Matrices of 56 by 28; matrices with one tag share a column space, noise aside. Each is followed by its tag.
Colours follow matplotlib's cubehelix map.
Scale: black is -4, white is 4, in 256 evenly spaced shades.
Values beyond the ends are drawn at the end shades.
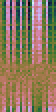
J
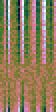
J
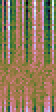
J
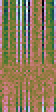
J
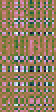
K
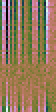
J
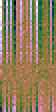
J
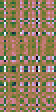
K
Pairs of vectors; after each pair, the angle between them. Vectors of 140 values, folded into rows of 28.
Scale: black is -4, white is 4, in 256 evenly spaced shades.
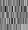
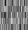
partly opposed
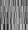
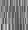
nearly opposite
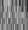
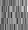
partly opposed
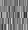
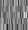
nearly opposite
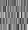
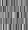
partly aligned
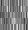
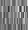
orthogonal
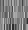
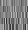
partly aligned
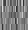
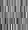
partly opposed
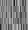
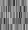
partly aligned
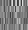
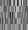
nearly parallel
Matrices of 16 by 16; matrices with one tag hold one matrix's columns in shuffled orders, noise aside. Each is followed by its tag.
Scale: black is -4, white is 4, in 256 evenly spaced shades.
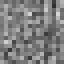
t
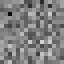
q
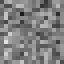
q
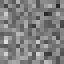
q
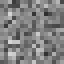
q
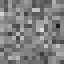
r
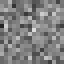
r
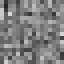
t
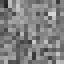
t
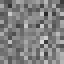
q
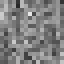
t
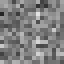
q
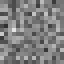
r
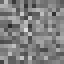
r
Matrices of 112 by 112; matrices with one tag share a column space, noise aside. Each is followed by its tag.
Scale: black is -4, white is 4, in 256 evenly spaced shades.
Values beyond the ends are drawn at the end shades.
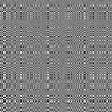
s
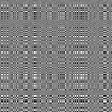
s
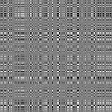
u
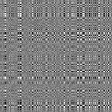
u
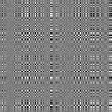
u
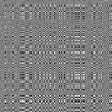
s
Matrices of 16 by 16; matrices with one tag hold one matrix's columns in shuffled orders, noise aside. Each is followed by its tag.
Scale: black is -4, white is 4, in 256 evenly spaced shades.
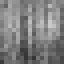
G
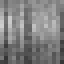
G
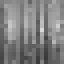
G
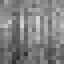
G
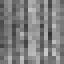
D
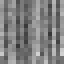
D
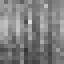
G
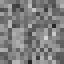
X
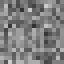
X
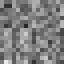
X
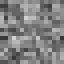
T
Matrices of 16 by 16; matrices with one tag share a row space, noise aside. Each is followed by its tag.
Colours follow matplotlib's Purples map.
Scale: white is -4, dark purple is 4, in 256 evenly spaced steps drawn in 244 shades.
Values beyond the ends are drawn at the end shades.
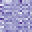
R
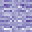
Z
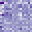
R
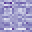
Z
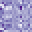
R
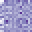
R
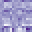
Z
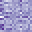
R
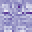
Z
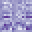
Z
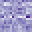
Z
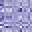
R
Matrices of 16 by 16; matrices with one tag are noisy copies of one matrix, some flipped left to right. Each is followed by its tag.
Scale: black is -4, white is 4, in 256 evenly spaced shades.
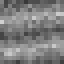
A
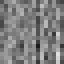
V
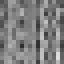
V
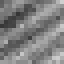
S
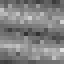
A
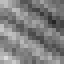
S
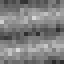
A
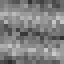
A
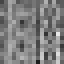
V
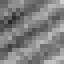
S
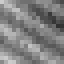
S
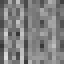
V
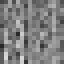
V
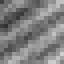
S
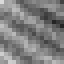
S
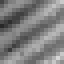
S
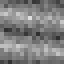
A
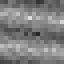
A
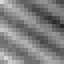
S
